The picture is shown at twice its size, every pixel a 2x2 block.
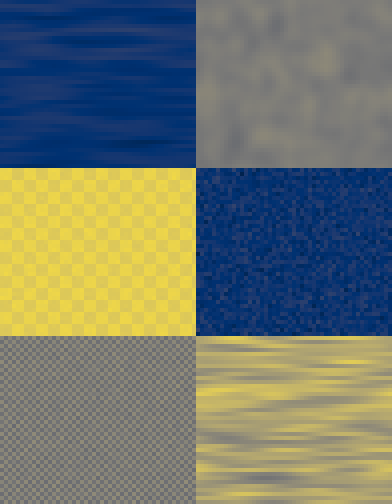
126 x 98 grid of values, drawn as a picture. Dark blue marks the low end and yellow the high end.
The table splits into 3 rows of 2 panels. Panel 1,1: very low, streaked across, faint in contrast. Panel 1,2: middling, blotchy, faint in contrast. Panel 2,1: very high, checkered, faint in contrast. Panel 2,2: very low, fine-grained, faint in contrast. Panel 3,1: middling, checkered. Panel 3,2: high, streaked across.
